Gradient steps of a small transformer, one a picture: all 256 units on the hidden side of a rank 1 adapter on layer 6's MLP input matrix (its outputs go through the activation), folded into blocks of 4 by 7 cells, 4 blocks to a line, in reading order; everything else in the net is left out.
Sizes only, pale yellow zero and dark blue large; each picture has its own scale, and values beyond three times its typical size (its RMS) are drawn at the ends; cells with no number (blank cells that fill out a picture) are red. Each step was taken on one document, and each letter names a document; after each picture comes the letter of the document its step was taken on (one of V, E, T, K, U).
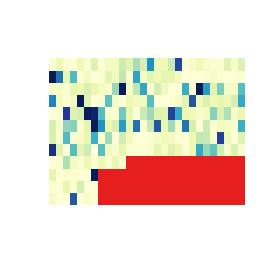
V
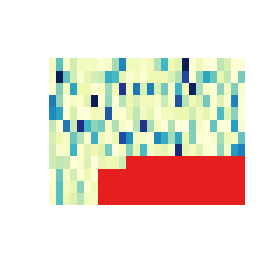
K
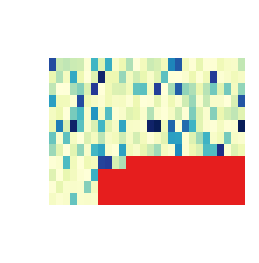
V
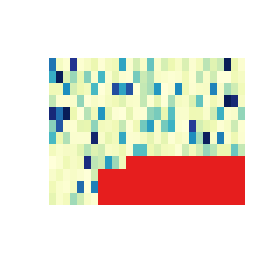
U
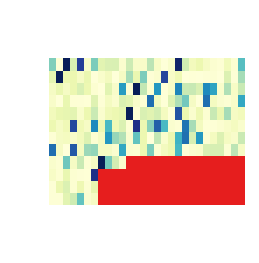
V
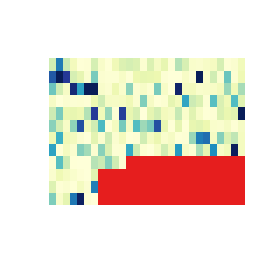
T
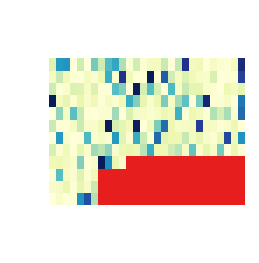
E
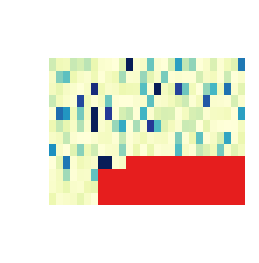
V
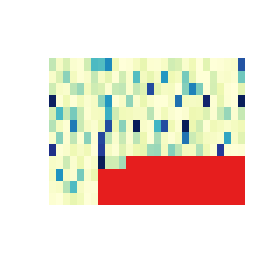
E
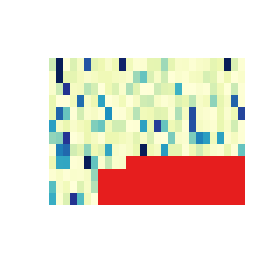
U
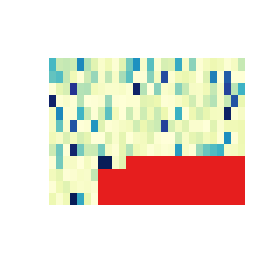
V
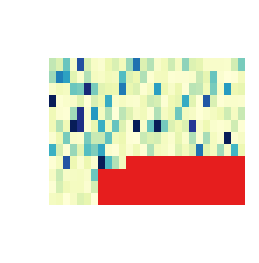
T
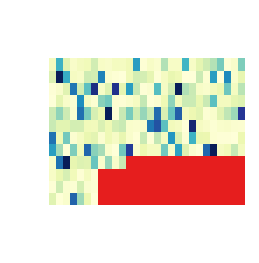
T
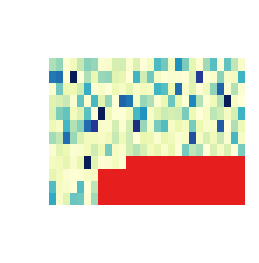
U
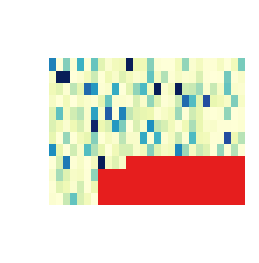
T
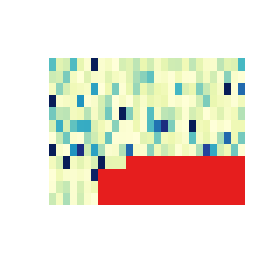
T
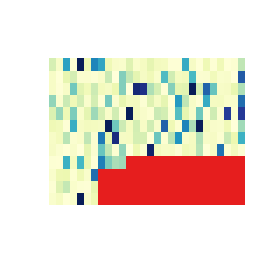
E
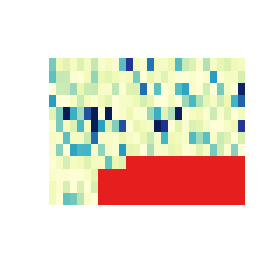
V
